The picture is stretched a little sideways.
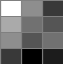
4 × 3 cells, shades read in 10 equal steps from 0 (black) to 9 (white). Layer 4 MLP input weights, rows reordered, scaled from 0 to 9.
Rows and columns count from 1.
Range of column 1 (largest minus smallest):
7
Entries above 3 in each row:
2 2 2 0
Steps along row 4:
down up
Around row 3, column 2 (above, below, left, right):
4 0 5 4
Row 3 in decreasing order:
5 4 3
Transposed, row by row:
9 6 5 2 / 5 4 3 0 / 2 3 4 1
